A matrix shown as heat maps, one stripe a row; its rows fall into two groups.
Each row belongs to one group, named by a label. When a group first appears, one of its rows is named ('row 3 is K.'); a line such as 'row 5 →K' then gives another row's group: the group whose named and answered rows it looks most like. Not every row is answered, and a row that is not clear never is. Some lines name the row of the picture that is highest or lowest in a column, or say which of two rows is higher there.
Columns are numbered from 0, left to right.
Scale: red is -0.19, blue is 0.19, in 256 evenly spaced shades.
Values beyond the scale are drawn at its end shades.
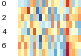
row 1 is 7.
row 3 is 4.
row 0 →4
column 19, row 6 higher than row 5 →Yes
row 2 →7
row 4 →4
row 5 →7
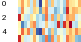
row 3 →4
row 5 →4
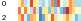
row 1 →7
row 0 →4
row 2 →4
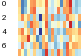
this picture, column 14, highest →0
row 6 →7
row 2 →7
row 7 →4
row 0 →4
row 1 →4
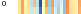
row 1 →7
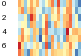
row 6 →4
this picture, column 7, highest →5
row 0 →4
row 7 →4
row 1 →4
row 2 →4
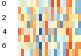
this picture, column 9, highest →5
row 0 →4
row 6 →7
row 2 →7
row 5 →7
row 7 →7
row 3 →4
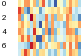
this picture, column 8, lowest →0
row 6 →4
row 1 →4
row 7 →7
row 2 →4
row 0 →7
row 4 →4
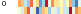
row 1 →7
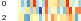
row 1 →7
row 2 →4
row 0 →4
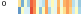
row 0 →4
